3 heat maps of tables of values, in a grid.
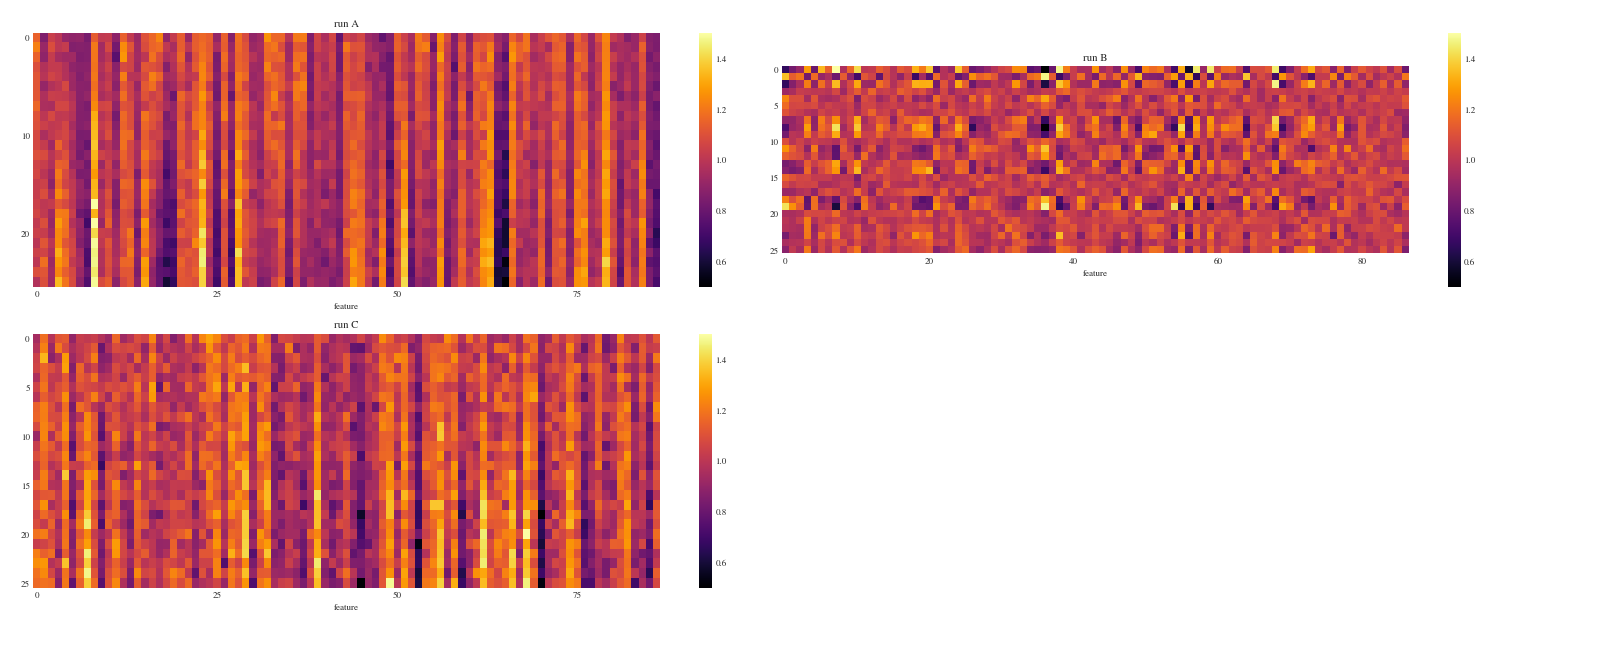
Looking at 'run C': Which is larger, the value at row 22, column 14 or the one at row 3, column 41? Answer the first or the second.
the first
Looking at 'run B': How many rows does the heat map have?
26
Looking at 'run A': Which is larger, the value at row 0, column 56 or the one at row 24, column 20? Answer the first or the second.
the first
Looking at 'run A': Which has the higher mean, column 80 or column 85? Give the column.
80
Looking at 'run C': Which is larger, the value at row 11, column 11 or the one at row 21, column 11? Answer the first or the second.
the second
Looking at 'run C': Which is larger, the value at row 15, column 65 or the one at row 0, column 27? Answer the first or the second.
the first
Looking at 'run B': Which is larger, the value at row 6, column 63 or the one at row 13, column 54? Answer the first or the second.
the first
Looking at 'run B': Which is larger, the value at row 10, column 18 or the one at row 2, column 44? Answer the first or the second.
the first
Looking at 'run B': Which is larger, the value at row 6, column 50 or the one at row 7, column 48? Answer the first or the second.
the first
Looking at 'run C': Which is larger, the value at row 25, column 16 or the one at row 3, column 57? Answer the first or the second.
the second
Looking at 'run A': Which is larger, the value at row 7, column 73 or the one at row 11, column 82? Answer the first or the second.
the first
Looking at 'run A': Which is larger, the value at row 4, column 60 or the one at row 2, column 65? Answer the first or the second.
the first
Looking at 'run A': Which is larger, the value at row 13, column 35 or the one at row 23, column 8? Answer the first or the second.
the second
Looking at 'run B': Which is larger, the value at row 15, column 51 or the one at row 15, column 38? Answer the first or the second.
the first
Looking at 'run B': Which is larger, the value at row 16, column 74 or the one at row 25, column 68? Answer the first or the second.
the second
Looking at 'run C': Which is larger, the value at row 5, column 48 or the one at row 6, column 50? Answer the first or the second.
the first
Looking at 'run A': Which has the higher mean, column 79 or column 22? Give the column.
79
